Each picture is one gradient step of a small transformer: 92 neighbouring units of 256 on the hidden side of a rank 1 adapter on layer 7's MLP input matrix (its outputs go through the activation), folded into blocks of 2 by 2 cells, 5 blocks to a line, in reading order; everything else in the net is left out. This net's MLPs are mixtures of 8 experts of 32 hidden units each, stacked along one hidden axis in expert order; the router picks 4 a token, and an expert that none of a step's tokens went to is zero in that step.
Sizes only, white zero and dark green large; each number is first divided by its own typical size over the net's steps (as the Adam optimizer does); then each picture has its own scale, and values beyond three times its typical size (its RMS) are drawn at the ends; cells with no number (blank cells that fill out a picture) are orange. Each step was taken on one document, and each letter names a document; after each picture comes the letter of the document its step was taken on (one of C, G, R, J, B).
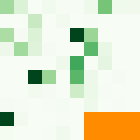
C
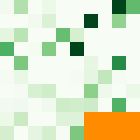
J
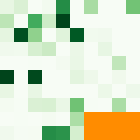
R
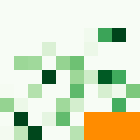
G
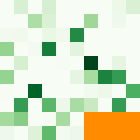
J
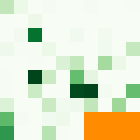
C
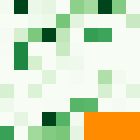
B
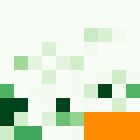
G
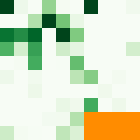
R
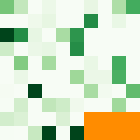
J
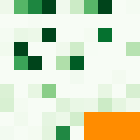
B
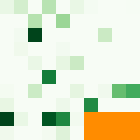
C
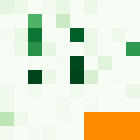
C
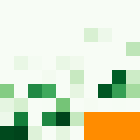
G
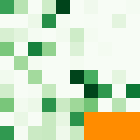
R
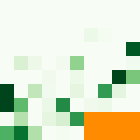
G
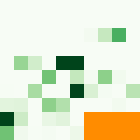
G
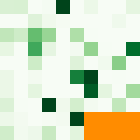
R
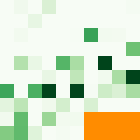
G
